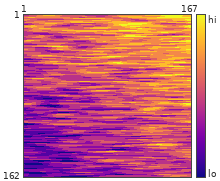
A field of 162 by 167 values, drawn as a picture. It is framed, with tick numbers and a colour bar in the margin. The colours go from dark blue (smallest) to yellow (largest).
Ninth with the lowest average: bottom left. Slope: up to the top right. Grain: streaks across. Mirror symmetry: none.
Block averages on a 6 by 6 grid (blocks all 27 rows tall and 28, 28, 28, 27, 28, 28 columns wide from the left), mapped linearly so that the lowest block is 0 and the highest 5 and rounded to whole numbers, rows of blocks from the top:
4 3 4 5 5 5 | 3 3 4 4 4 5 | 2 2 3 3 4 4 | 1 2 2 3 3 4 | 0 1 2 2 3 3 | 0 0 1 2 2 3
